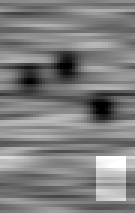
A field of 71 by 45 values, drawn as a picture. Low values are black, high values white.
Dips: three. Ninth with the highest average: bottom right. Odd patch: higher, in the bottom right.
